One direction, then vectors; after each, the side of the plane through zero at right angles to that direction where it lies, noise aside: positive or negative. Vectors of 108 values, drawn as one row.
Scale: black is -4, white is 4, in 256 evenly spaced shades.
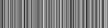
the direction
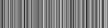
positive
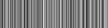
positive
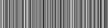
negative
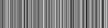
positive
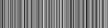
positive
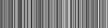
positive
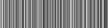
negative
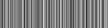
positive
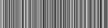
negative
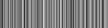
positive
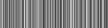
negative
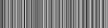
positive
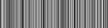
negative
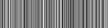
positive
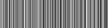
negative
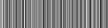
negative
